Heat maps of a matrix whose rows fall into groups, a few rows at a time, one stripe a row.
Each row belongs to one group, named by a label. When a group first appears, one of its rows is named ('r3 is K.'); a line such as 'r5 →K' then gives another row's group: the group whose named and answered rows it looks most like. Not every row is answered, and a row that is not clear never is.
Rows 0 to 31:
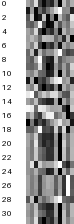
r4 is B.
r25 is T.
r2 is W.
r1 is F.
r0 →B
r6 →B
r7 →F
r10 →B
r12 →B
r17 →F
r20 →B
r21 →B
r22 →B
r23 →F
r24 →B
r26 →T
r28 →F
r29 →B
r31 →B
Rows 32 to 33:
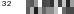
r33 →F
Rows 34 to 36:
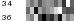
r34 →T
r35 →F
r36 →B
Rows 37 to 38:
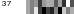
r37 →T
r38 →B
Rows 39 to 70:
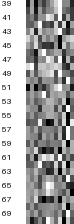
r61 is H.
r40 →F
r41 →H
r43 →F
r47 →H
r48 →F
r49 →H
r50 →T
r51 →F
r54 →T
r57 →T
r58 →T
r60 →B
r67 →B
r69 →T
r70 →H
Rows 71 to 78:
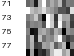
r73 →H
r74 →H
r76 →F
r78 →F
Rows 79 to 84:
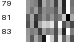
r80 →T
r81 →W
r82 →H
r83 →T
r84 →H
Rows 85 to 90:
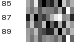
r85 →B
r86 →T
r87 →F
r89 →B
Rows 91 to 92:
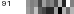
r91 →T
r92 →B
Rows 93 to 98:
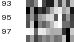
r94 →F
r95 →H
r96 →F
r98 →W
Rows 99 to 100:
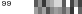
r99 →H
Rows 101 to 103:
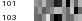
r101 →B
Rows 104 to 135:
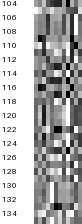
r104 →B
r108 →T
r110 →F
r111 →H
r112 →T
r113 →B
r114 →H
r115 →B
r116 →H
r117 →B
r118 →H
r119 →F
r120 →F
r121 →F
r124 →H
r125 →B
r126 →H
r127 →T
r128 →H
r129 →T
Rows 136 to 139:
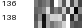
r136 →H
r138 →H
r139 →F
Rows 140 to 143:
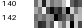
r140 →F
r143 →H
